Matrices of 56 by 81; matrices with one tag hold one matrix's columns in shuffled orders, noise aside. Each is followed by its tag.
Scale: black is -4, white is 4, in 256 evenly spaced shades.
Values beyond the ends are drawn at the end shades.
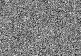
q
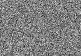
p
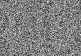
q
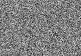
p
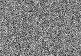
q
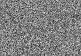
p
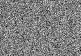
q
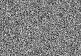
q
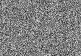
q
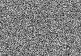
p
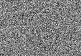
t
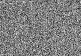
q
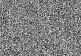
q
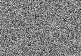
t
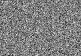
q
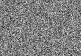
q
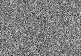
q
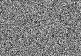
t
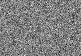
t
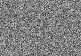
p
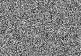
t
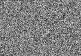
t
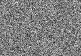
t
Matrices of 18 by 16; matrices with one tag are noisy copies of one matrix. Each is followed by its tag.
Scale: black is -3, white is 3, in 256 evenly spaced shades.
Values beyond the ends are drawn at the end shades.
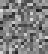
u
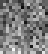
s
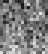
s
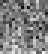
s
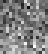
s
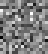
u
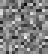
u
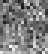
s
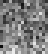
s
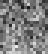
s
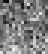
s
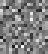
u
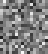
u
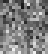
s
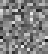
u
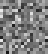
u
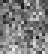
s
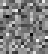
u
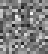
u
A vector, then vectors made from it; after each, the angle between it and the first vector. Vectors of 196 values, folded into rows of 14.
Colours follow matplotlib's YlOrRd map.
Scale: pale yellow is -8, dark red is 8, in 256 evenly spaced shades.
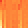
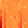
nearly opposite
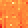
partly opposed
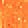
partly aligned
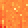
partly opposed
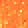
partly aligned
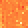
partly aligned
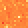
orthogonal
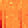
nearly opposite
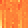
nearly parallel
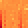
nearly opposite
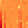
nearly opposite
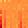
nearly opposite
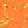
orthogonal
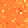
orthogonal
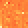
partly aligned
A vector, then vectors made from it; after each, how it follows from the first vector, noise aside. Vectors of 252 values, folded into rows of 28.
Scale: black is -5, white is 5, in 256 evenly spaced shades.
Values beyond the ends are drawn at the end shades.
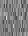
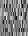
scaled up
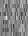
sign-scrambled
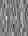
sign-scrambled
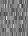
sign-scrambled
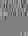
partly zeroed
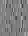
partly zeroed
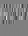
partly zeroed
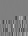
partly zeroed
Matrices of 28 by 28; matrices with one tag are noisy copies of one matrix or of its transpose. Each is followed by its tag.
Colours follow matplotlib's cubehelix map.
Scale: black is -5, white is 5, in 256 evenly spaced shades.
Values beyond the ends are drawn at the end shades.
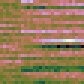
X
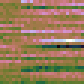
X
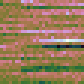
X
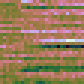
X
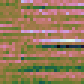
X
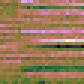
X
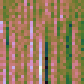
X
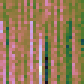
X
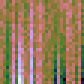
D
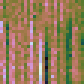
X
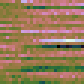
X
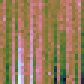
D
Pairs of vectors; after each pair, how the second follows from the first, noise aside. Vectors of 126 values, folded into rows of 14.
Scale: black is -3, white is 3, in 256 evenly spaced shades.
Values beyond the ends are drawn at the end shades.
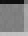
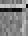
wrapped around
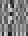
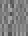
shrunk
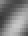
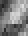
wrapped around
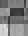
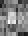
wrapped around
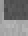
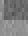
shrunk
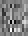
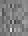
shrunk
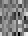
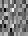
wrapped around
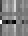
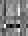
wrapped around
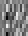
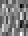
wrapped around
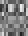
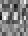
wrapped around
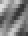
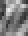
wrapped around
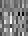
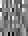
wrapped around
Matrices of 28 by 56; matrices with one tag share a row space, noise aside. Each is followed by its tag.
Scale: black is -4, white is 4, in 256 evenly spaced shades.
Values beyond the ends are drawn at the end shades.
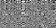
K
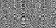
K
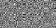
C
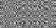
C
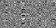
K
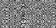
K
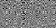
K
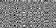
C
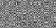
C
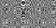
K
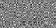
C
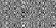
K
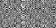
K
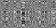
K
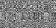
C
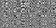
K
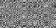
C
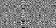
K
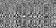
C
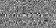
C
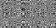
K
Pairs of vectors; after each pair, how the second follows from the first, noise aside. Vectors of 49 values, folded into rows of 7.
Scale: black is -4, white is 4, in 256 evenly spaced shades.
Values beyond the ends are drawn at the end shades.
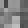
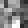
scaled up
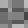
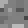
partly zeroed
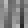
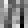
scaled up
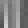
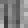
negated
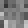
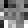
scaled up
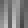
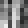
scaled up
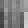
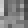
reversed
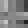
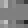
partly zeroed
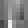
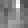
reversed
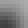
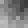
reversed
